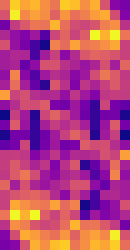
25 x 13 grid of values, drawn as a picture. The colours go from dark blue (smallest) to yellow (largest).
Slope: none. Symmetry: a half turn. Seam: none. Odd rows or columns: none.
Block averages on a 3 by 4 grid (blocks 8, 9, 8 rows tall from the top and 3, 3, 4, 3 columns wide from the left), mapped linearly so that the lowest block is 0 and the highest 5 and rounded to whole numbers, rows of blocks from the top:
3355 | 1001 | 5533
